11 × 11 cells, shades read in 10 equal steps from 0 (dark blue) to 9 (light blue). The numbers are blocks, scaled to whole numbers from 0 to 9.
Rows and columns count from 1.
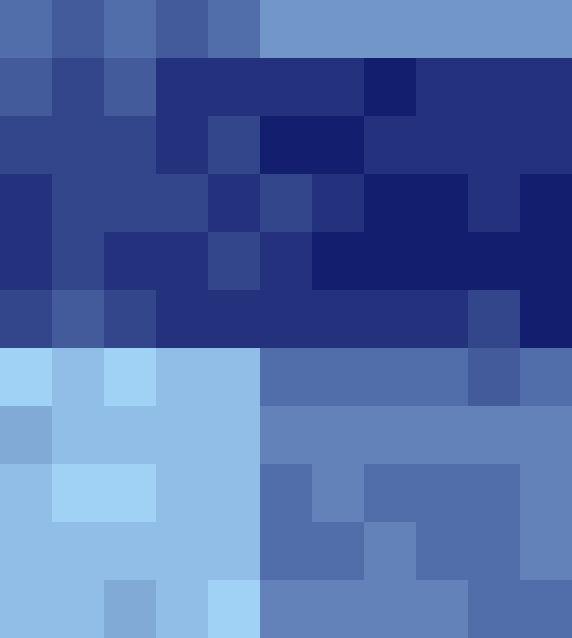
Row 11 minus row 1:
4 5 3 5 5 -1 -1 -1 -1 -2 -2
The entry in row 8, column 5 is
8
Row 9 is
8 9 9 8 8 4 5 4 4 4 5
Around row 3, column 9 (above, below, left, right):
1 0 1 1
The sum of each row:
54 15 13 12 8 15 65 69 68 66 68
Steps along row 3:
same same down up down same up same same same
